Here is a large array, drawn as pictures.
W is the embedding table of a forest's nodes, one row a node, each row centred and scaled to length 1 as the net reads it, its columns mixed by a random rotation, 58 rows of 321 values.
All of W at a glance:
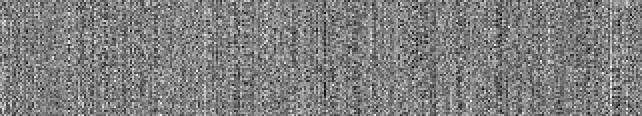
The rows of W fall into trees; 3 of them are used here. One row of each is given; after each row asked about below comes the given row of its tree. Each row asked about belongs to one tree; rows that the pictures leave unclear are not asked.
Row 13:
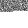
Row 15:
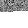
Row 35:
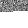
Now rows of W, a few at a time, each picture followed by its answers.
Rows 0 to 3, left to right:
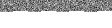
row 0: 15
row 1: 13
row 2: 13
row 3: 15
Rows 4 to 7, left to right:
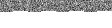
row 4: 13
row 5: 35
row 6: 13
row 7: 13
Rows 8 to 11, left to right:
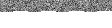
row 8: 15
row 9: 13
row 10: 35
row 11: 15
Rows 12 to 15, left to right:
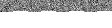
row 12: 35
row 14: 15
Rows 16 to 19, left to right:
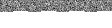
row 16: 15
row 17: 13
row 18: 13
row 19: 15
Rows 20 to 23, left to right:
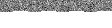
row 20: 13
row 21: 13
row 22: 15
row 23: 35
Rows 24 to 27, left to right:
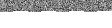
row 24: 15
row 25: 15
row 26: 15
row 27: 13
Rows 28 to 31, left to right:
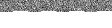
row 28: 13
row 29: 13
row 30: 15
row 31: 15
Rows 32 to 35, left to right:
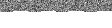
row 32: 13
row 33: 15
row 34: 35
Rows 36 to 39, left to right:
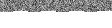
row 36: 15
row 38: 35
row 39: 15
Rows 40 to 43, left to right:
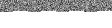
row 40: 35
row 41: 13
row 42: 13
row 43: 15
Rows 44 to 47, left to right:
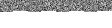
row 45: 13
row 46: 15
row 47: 13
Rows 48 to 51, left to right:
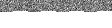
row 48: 35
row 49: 13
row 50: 15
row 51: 35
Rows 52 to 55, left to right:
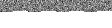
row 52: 35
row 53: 35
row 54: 15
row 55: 13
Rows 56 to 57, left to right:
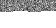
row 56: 15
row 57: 35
